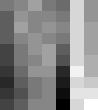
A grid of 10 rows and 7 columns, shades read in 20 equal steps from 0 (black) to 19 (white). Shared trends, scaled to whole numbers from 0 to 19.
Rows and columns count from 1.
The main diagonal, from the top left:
9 11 10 10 7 16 13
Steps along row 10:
up up same down up up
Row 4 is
7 10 11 10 9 16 12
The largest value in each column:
9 12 12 12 10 18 19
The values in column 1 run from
3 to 9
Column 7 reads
11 11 12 12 12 13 13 15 17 19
